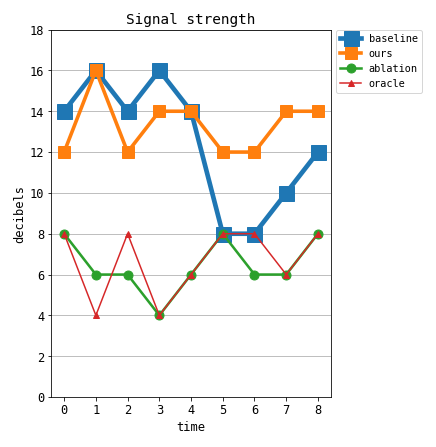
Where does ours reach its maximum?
1
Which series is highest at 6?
ours
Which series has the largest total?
ours
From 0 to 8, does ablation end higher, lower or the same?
the same
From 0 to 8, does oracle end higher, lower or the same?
the same
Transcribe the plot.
Title: Signal strength
x-axis: time, ticks 0 1 2 3 4 5 6 7 8
y-axis: decibels, ticks 0 2 4 6 8 10 12 14 16 18
Legend: baseline, ours, ablation, oracle
Values:
baseline: 14 16 14 16 14 8 8 10 12
ours: 12 16 12 14 14 12 12 14 14
ablation: 8 6 6 4 6 8 6 6 8
oracle: 8 4 8 4 6 8 8 6 8
